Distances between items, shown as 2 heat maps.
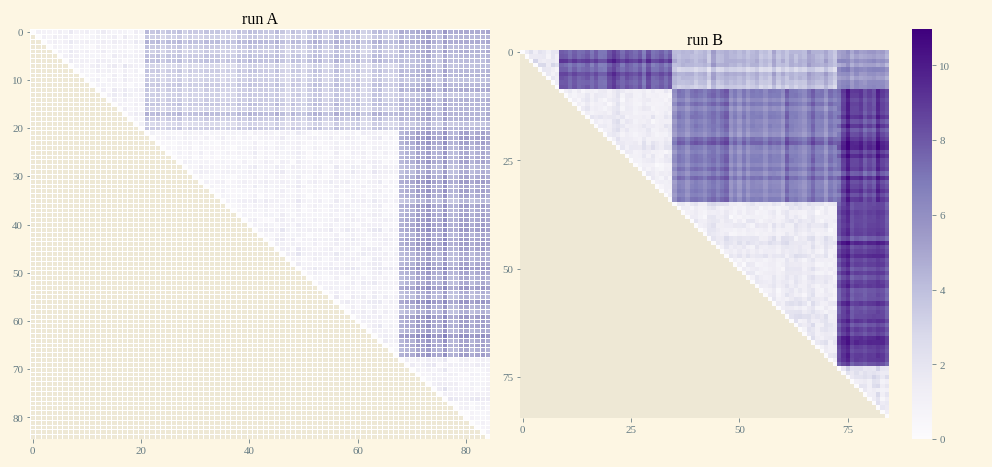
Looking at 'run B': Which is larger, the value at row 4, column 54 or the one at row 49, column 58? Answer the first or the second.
the first
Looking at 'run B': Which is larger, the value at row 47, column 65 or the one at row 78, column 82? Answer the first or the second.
the first
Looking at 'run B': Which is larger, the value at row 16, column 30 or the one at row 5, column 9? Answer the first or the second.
the second
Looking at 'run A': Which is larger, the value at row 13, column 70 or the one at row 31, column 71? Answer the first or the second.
the second
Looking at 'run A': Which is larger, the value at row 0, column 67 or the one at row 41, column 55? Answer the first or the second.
the first
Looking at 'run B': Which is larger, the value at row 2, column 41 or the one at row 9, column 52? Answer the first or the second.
the second
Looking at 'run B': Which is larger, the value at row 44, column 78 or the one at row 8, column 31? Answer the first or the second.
the first
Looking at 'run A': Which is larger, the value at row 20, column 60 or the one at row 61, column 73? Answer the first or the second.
the second
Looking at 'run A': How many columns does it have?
85
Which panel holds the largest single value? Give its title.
run B
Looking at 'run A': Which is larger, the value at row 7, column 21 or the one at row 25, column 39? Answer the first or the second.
the first
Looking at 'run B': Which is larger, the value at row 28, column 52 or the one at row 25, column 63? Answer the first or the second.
the second
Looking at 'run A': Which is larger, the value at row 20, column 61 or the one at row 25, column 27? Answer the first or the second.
the first
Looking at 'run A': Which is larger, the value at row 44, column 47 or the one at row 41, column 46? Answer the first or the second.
the second
